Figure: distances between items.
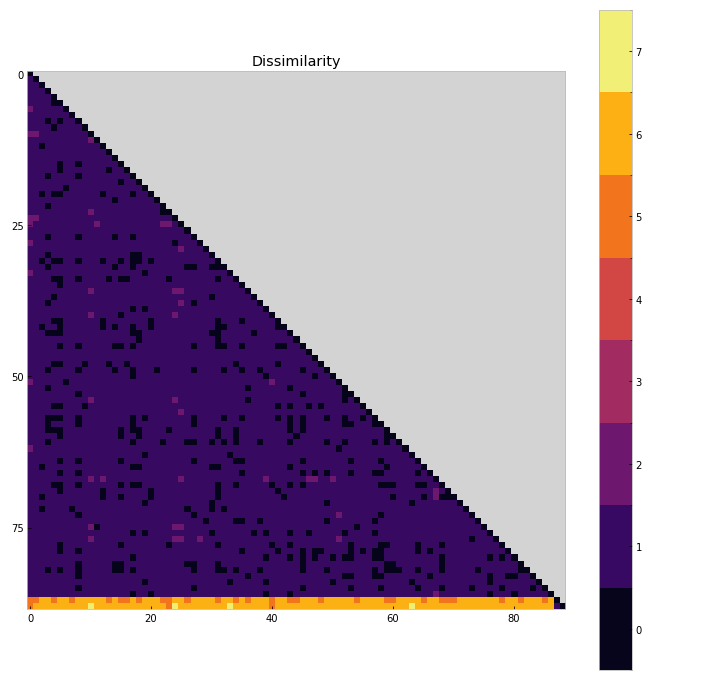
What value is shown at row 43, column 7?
1
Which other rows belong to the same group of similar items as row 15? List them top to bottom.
0, 1, 2, 3, 4, 5, 6, 7, 8, 9, 10, 11, 12, 13, 14, 16, 17, 18, 19, 20, 21, 22, 23, 24, 25, 26, 27, 28, 29, 30, 31, 32, 33, 34, 35, 36, 37, 38, 39, 40, 41, 42, 43, 44, 45, 46, 47, 48, 49, 50, 51, 52, 53, 54, 55, 56, 57, 58, 59, 60, 61, 62, 63, 64, 65, 66, 67, 68, 69, 70, 71, 72, 73, 74, 75, 76, 77, 78, 79, 80, 81, 82, 83, 84, 85, 86
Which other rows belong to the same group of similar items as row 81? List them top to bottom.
0, 1, 2, 3, 4, 5, 6, 7, 8, 9, 10, 11, 12, 13, 14, 15, 16, 17, 18, 19, 20, 21, 22, 23, 24, 25, 26, 27, 28, 29, 30, 31, 32, 33, 34, 35, 36, 37, 38, 39, 40, 41, 42, 43, 44, 45, 46, 47, 48, 49, 50, 51, 52, 53, 54, 55, 56, 57, 58, 59, 60, 61, 62, 63, 64, 65, 66, 67, 68, 69, 70, 71, 72, 73, 74, 75, 76, 77, 78, 79, 80, 82, 83, 84, 85, 86
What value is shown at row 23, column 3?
1
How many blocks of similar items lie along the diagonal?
2
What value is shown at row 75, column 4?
1
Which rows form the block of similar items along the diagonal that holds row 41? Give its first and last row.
0 to 86
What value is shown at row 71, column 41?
1
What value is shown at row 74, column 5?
1
